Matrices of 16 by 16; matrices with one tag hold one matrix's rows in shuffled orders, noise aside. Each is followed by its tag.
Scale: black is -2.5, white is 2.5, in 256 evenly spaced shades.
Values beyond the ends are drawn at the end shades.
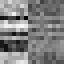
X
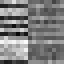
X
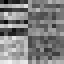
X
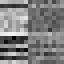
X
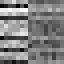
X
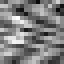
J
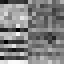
X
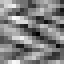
J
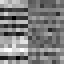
X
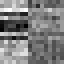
X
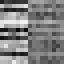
X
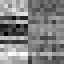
X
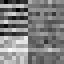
X
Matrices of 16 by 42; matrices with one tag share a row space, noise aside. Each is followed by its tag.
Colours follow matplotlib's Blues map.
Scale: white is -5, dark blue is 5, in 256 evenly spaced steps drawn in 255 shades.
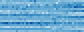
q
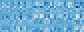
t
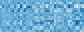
t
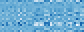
t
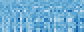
t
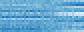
q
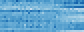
q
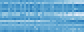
q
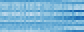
q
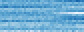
q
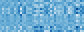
t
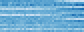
q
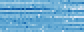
q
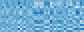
t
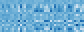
t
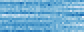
q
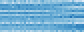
q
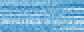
q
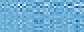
t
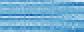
q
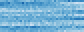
q
